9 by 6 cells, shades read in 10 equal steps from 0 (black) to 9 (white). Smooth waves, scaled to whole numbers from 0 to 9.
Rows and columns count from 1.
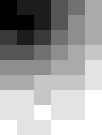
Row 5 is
5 5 5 6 6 8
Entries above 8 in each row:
0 0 0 0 0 0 1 2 4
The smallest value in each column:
0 0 1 3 4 6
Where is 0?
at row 1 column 1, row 2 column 1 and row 2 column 2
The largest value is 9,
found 7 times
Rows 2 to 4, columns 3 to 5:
1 3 5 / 2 4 5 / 4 5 6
